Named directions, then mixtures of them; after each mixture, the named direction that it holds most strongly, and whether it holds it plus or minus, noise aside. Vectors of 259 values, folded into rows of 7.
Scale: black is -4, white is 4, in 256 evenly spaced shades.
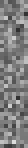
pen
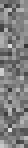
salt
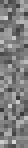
pen, plus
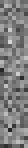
salt, minus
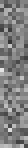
salt, plus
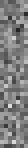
pen, plus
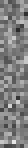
pen, plus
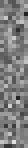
pen, plus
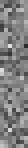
salt, plus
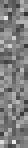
pen, plus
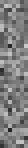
salt, minus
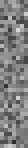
pen, minus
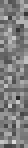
pen, plus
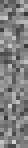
pen, plus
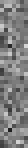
salt, minus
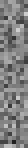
pen, minus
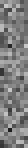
salt, minus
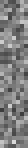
pen, plus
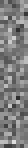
pen, plus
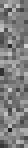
salt, minus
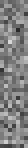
pen, plus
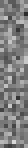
pen, plus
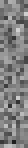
pen, minus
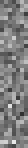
pen, plus
